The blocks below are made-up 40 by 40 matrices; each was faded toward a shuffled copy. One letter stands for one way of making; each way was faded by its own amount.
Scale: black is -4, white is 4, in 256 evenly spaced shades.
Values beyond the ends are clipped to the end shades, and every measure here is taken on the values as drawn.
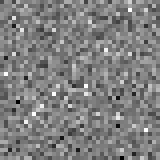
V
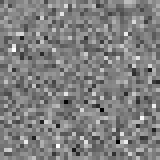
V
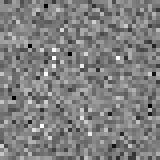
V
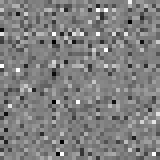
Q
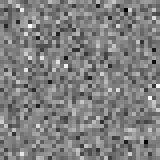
V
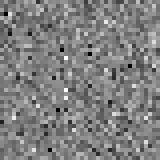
V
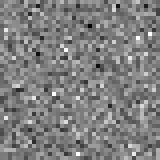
V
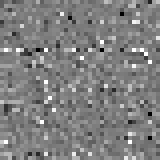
Q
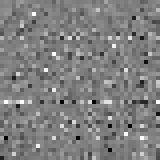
Q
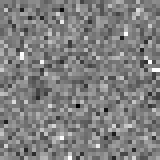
V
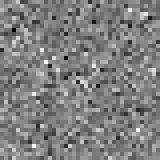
V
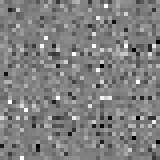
Q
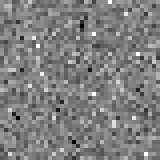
V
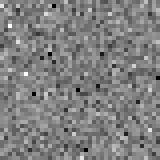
V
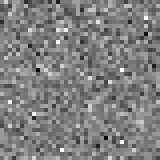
V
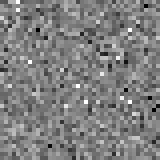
V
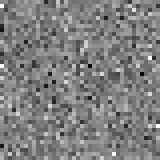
V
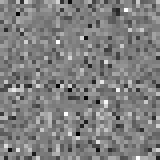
Q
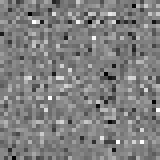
Q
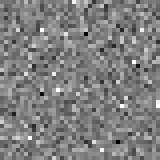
V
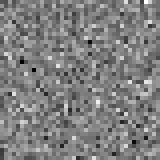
V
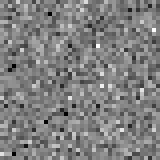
V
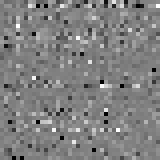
Q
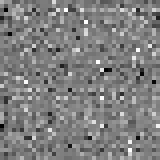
Q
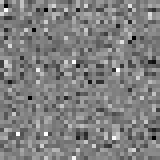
Q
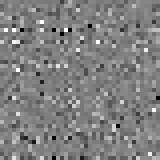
Q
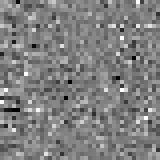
Q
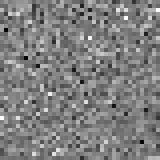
V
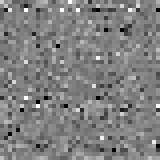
Q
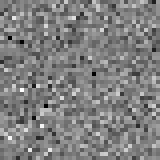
V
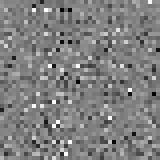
Q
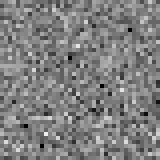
V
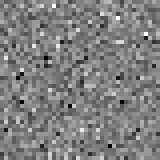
V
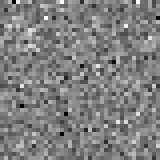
V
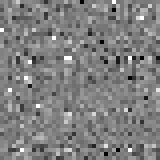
Q
